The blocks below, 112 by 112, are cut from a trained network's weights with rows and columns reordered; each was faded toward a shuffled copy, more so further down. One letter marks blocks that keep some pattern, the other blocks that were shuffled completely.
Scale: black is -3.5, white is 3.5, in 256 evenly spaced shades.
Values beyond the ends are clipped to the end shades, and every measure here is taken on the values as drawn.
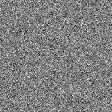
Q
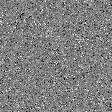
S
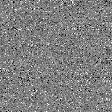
Q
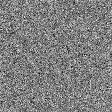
S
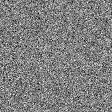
S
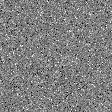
S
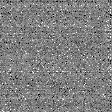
Q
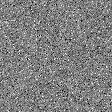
S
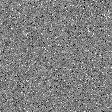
S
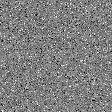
S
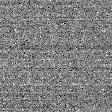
Q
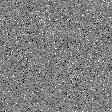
S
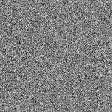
Q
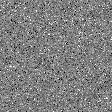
S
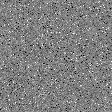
S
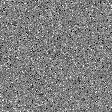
S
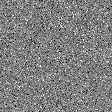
S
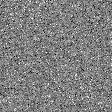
S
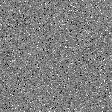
S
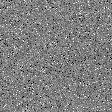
S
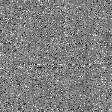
Q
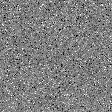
S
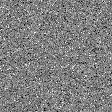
S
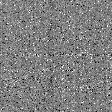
Q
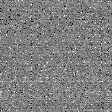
Q
